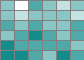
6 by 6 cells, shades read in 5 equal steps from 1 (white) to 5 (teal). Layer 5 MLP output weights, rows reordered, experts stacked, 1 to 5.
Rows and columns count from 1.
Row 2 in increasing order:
2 2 3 3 3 3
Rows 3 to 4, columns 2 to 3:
3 4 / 4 5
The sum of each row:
16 16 21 23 24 26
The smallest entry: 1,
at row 1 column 2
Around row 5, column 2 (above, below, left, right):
4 5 5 4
